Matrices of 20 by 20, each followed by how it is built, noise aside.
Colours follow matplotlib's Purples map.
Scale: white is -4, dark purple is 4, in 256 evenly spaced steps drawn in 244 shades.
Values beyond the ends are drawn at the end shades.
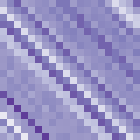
Toeplitz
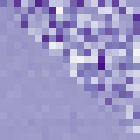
upper triangular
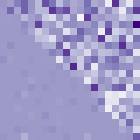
upper triangular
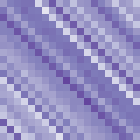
Toeplitz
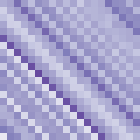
Toeplitz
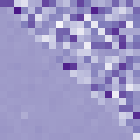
upper triangular
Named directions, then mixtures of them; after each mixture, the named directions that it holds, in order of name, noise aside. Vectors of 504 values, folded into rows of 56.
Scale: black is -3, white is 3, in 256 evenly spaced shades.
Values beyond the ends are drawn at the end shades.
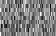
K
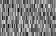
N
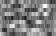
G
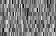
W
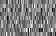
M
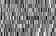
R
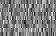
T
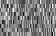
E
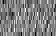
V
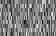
T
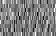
V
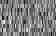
M, N, T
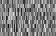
N, V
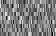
E, N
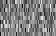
K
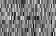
E, R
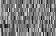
E, K, T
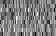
T, V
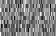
K
